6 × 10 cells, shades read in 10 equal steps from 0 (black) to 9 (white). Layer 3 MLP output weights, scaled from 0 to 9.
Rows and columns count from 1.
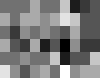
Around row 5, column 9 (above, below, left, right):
2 6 3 7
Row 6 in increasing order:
3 4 5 5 5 6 6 6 8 9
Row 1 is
4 4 4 6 4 4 7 1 2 3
